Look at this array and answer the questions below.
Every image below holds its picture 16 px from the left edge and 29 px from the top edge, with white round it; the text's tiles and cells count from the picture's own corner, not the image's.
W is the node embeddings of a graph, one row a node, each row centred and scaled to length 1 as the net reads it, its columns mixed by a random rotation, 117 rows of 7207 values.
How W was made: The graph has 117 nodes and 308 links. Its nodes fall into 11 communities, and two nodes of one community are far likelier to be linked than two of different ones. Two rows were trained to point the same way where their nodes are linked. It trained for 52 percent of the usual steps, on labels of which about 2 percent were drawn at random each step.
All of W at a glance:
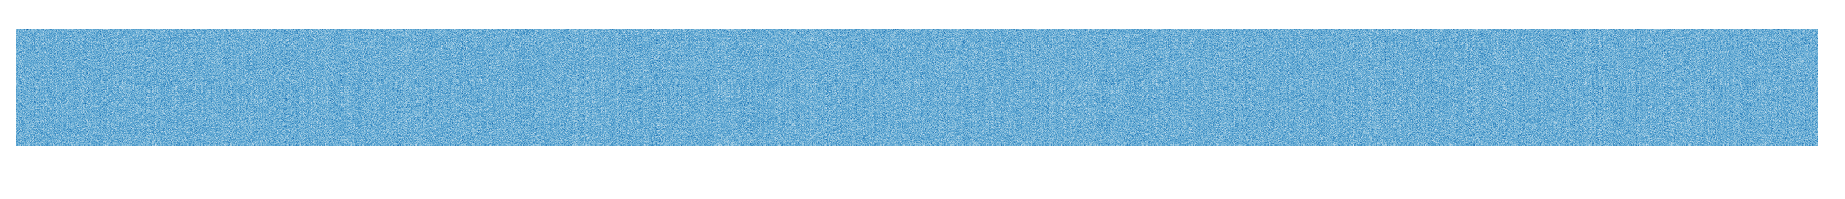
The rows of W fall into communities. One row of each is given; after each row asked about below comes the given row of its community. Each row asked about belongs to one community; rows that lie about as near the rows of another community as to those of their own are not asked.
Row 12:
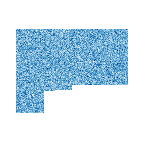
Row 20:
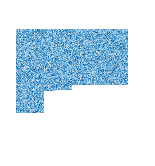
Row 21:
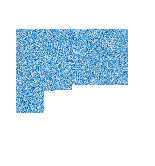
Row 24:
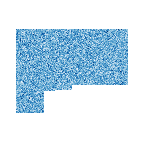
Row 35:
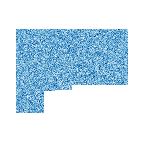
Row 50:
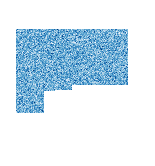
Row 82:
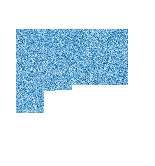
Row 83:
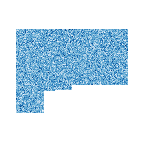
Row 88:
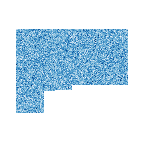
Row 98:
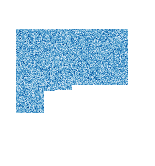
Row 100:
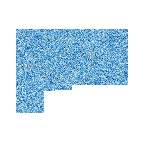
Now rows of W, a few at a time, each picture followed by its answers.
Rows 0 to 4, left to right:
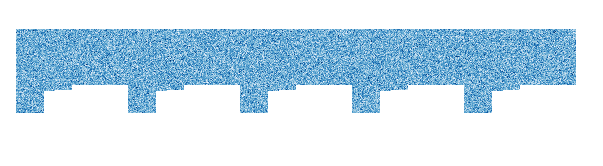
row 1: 98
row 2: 50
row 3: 88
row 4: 21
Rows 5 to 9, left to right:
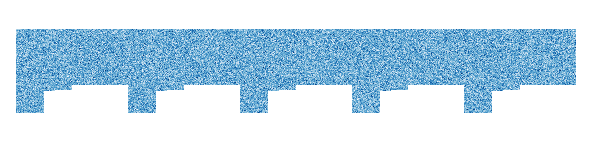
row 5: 20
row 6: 35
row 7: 100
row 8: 82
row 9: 21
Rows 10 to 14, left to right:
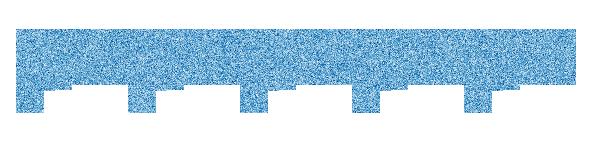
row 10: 100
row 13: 20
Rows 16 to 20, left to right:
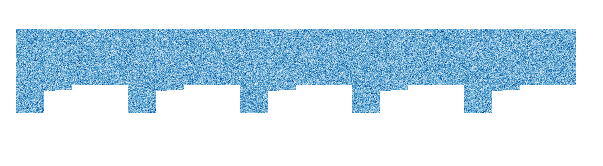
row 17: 83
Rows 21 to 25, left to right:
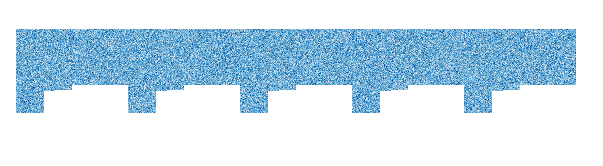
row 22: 88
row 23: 88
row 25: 82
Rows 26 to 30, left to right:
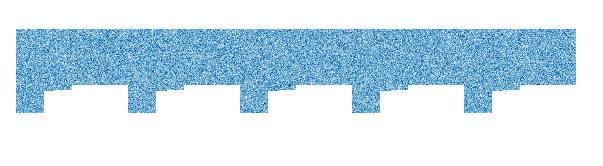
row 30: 12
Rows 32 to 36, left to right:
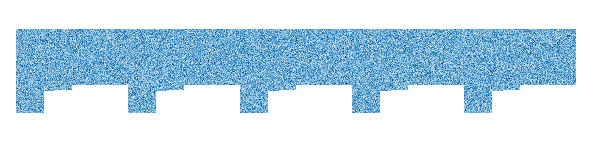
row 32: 35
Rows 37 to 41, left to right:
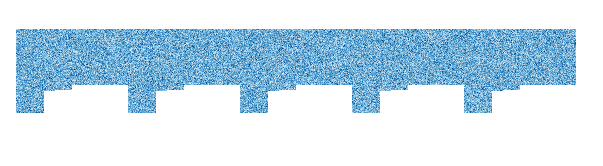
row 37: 83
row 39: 50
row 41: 20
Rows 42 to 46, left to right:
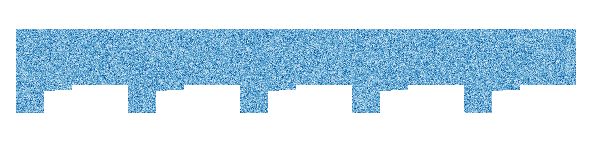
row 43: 83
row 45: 20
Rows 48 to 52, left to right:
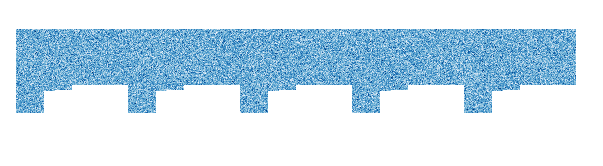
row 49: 100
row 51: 98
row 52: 88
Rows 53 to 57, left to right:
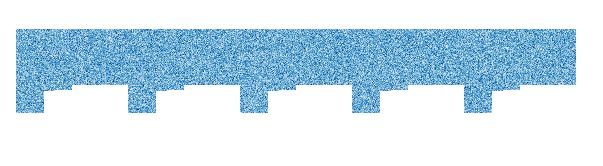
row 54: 88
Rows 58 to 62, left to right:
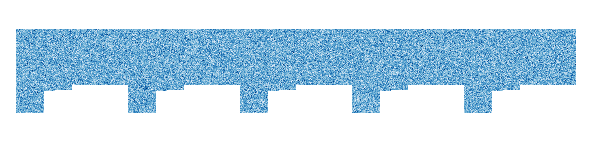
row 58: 21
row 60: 100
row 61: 82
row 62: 21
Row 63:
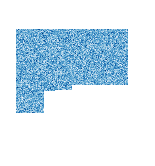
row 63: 82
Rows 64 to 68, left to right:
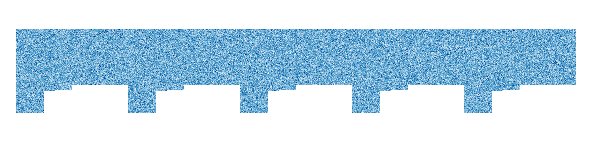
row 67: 21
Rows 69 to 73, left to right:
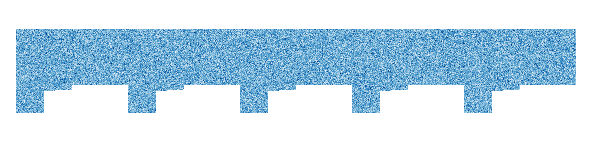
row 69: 12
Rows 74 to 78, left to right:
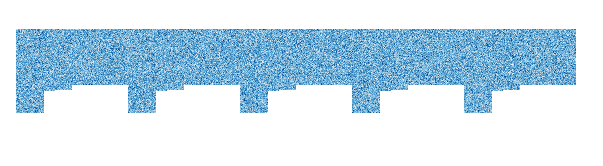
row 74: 88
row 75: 100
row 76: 100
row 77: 12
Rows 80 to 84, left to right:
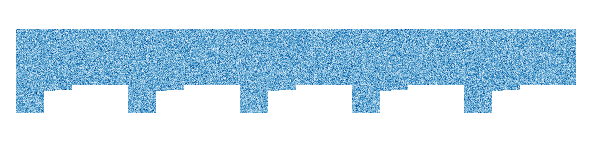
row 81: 35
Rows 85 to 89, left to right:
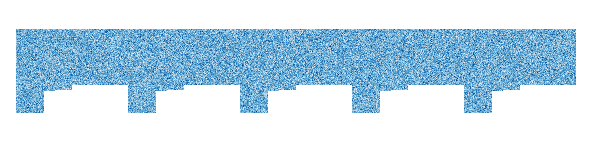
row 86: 20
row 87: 98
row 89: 50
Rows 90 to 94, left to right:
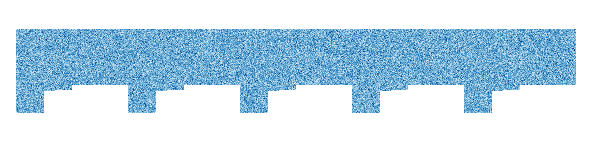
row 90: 88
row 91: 100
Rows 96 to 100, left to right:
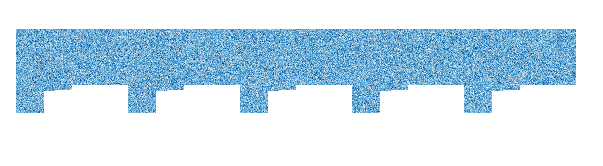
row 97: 12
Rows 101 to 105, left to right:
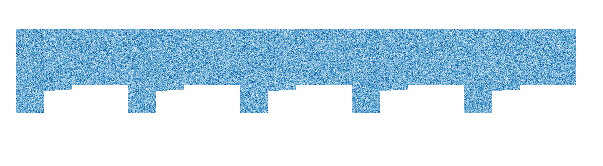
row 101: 83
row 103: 12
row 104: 24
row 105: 21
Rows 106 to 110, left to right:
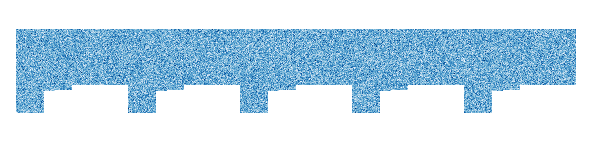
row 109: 20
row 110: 82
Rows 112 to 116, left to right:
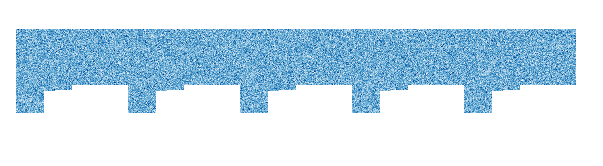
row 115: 98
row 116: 21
